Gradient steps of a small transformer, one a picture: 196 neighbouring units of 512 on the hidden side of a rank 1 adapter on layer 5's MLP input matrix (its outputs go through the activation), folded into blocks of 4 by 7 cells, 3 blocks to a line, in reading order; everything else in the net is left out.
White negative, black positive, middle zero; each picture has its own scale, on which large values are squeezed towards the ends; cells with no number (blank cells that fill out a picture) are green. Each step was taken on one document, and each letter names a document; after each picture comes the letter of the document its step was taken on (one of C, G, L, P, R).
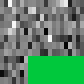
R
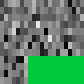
R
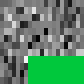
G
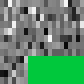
R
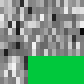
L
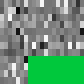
L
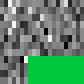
R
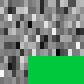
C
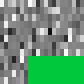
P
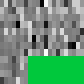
C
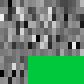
G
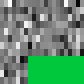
G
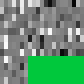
P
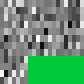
G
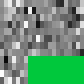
G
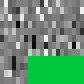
C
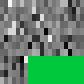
R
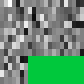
G
